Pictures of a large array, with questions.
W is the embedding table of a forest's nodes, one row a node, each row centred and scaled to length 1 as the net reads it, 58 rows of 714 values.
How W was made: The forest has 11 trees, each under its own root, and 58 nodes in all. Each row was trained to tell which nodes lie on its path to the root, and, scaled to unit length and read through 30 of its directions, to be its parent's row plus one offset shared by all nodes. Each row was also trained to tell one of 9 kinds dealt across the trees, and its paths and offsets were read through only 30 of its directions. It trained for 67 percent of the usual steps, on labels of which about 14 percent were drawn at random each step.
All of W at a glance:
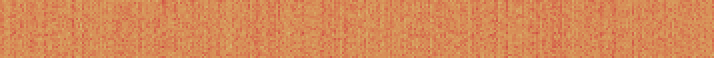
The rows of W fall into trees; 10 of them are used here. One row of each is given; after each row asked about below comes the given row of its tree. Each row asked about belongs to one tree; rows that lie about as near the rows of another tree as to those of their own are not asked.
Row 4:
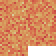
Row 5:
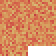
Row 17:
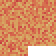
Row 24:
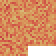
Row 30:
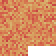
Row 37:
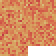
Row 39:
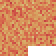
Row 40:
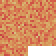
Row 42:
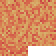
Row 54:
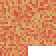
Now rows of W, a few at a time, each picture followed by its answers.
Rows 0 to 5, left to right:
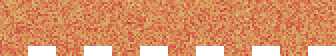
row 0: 42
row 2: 4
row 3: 40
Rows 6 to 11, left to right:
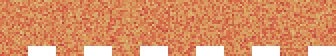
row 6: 4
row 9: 24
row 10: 30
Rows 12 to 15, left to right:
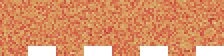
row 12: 42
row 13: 4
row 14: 40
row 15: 4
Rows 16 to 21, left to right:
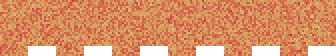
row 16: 40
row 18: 24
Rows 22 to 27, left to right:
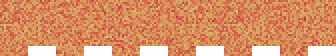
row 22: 54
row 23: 37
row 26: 54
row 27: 24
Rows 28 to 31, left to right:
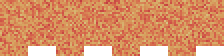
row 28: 39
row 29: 37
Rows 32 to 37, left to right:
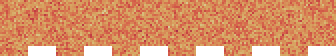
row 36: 5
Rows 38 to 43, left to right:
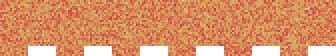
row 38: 30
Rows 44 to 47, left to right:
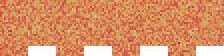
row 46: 42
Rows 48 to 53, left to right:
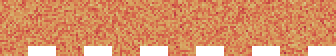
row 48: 24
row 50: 39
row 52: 54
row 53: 4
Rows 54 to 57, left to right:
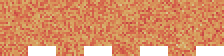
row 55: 17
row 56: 42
